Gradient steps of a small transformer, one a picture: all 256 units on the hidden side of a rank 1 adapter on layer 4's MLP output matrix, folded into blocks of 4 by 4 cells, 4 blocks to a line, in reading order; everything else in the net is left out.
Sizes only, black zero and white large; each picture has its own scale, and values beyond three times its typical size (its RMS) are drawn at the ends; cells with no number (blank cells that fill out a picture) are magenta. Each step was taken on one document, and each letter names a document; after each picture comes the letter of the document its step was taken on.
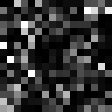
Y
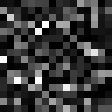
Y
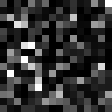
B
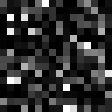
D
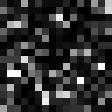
B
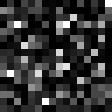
B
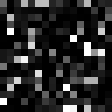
D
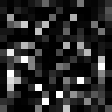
B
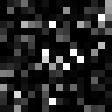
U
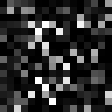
U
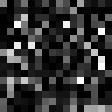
D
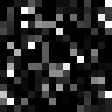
U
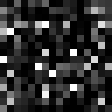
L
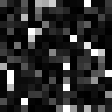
D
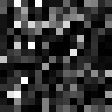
Y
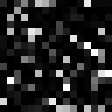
D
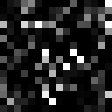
U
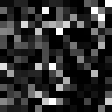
U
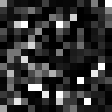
B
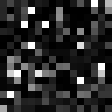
B
